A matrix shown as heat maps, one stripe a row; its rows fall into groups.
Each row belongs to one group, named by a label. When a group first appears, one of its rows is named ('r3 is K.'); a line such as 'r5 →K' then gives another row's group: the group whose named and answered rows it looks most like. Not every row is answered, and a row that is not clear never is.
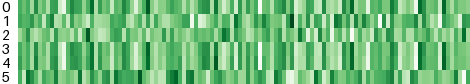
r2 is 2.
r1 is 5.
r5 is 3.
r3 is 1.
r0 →1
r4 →1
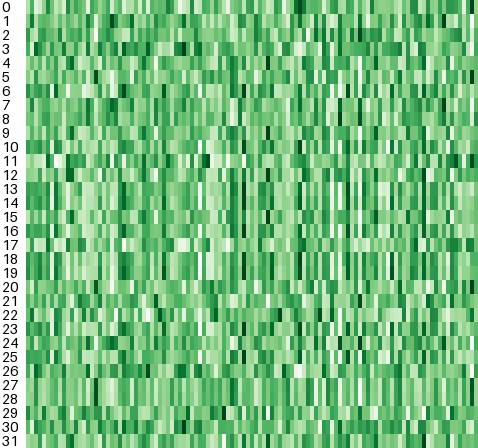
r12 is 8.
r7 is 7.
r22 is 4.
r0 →4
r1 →7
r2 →7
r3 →3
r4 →8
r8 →7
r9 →8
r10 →5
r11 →4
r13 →5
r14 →5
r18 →5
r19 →5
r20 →2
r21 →1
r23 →5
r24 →7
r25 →5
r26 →3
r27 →2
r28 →2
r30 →3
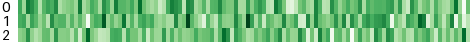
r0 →3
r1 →7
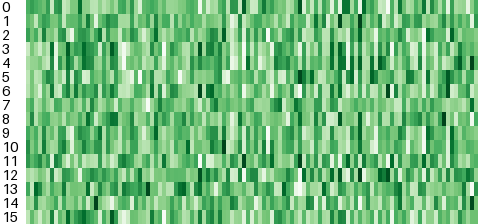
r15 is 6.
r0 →5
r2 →1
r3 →6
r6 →6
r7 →4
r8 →7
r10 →1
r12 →6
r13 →3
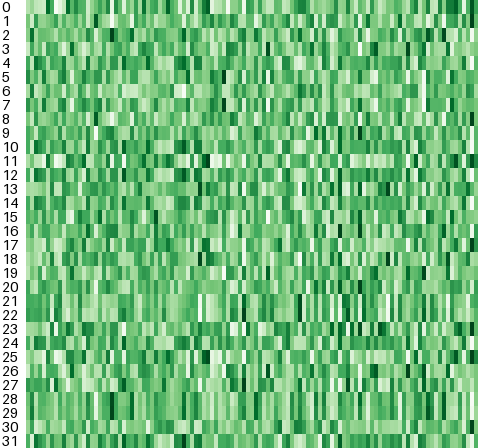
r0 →4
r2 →7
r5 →1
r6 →4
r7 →1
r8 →2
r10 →3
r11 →4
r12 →3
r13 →6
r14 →3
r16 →7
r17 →4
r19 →8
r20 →7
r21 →5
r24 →3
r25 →4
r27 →5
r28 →7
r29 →7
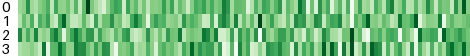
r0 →2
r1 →8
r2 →1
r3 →6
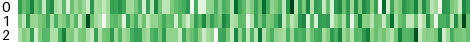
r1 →2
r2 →8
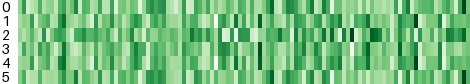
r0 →4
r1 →8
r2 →6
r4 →8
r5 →4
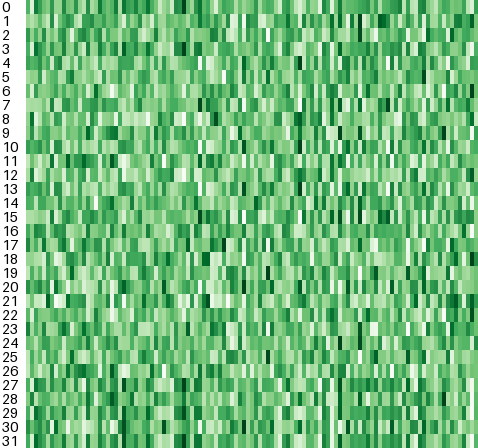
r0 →3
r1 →6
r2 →1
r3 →3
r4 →5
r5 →8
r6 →2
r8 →4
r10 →5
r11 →6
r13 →5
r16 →3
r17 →1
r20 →5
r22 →2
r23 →1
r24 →7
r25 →8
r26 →6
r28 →7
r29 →3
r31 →3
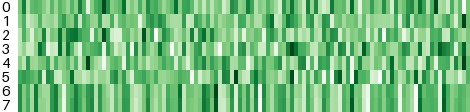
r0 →7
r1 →4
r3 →4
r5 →5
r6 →1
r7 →1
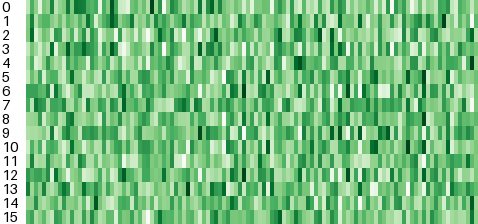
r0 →6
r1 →7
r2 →4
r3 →6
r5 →8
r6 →5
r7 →3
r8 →8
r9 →6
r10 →8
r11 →4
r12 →5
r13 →1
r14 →2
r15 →4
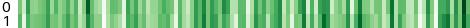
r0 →2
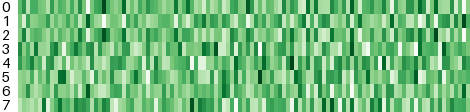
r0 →7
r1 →2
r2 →7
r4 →5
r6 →2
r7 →6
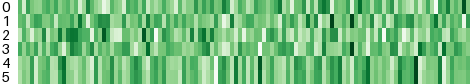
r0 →2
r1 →7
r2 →6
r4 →8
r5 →8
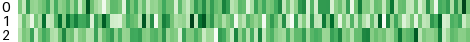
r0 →2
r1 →6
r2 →8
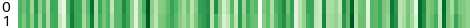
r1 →1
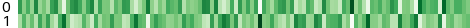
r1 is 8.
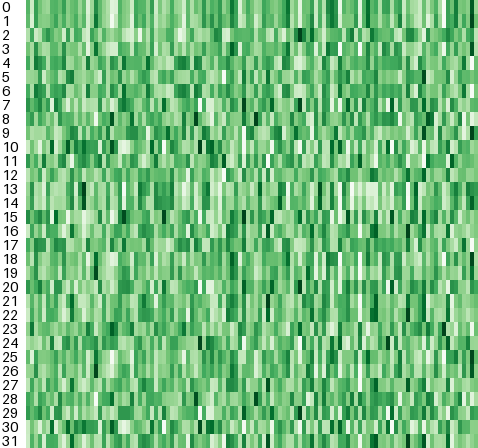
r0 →2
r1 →2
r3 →2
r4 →3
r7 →5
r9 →4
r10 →6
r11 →1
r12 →8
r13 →4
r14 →4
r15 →5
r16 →8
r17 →3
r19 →2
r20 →5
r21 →8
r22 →8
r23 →7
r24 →6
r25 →2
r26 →2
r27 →8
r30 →6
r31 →8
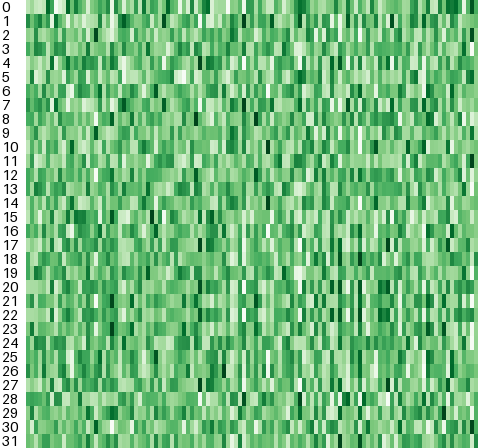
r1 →5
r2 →2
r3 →3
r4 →6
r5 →4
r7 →5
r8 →7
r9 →2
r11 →4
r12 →7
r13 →3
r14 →8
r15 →6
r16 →1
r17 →6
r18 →7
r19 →3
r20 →6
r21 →7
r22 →6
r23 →7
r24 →3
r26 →1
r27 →6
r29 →7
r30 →2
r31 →7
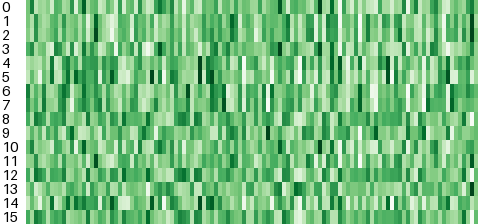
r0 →4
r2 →2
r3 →4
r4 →6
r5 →6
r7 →1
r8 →3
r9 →8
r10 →4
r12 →3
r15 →3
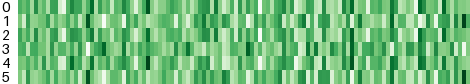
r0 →1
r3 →7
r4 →1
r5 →2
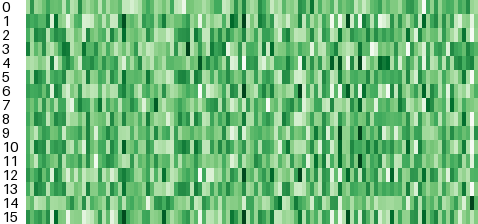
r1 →5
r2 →3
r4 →6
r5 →3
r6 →5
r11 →7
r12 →5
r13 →3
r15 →5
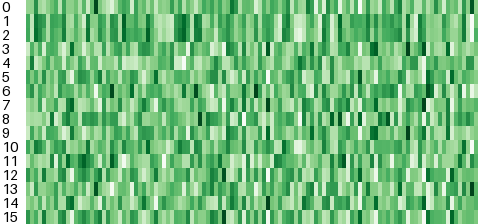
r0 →2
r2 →3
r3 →8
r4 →4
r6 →7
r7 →8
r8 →6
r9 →8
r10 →3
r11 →6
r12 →1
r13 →2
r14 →8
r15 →1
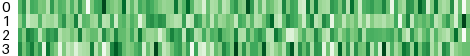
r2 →3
